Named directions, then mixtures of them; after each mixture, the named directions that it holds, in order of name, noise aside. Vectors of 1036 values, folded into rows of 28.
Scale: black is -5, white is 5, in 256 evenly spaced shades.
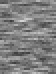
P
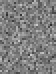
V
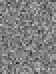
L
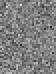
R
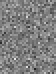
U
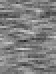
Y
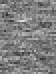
P, V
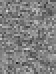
L, U, Y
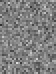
L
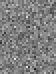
U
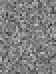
V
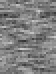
Y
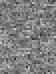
P, U, Y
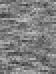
L, P, Y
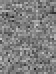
U, V, Y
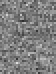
L, P, V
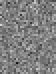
L, V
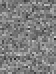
P, R, U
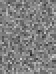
L, V
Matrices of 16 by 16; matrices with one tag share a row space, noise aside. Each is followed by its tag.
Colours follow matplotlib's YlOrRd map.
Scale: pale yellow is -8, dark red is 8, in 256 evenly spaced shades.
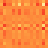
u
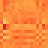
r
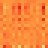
u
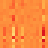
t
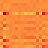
r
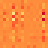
t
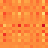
u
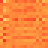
r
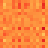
u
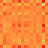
u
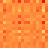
u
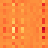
t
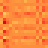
r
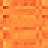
r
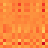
u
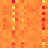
t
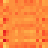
r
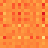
u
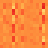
t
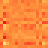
r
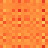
u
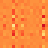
t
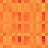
u
